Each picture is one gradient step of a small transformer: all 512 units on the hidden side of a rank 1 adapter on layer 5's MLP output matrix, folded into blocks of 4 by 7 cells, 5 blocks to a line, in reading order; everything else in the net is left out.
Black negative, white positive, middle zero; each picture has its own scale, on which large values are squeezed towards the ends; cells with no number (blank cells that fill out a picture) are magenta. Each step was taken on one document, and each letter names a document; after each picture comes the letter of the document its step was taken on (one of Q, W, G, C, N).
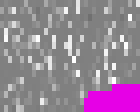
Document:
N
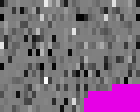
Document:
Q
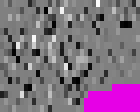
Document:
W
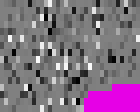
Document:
W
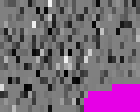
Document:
W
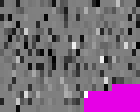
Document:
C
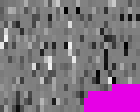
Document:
N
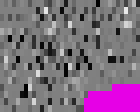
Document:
W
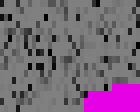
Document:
C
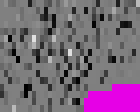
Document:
W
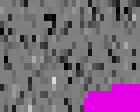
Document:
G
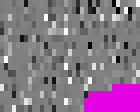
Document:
G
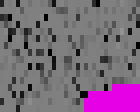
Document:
C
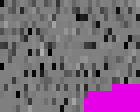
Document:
Q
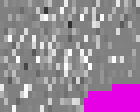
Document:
W
